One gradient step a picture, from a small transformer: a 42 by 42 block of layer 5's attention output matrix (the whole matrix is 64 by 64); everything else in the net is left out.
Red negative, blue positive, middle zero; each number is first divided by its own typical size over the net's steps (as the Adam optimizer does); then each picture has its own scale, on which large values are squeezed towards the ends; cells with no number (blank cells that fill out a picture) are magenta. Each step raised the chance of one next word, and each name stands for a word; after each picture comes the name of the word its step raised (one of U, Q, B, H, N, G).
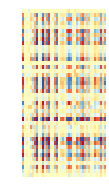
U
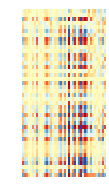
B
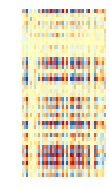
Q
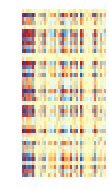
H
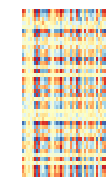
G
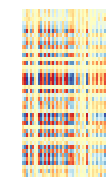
Q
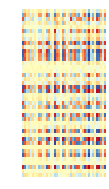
U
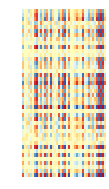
G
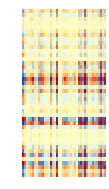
Q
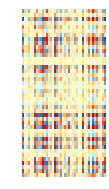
B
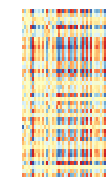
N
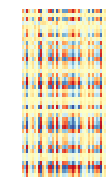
G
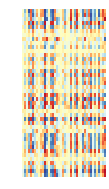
G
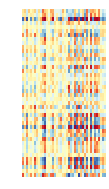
B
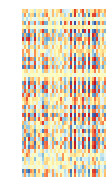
G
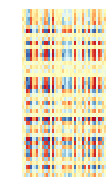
U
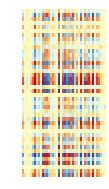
Q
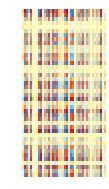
H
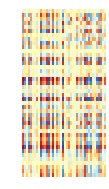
G
